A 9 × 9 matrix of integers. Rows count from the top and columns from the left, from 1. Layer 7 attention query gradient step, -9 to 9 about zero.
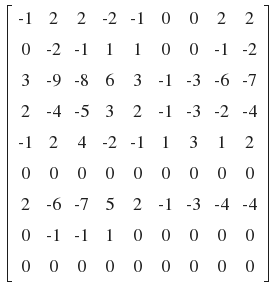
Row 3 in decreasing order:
6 3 3 -1 -3 -6 -7 -8 -9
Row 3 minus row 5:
4 -11 -12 8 4 -2 -6 -7 -9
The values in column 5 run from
-1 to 3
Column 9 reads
2 -2 -7 -4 2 0 -4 0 0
